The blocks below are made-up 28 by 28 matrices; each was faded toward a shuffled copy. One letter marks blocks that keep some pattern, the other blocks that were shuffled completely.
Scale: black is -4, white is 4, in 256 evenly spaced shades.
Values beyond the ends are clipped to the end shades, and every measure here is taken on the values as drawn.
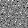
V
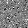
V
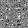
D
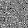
D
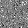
V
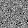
V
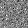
V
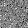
V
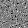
V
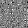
D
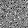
V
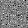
D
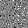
D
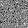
V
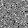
V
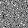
V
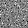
V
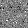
V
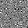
D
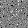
V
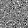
D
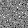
V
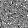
V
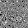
D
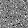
V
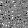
D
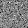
V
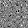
D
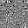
D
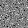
V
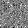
D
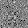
D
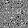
D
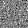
V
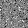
V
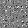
D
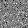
V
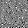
D
